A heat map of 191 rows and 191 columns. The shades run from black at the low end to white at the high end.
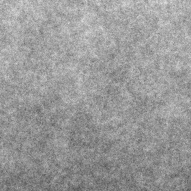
Stripes: none. Slope: up to the top. Grain: blotchy. Histogram: bell-shaped. Odd rows or columns: none.
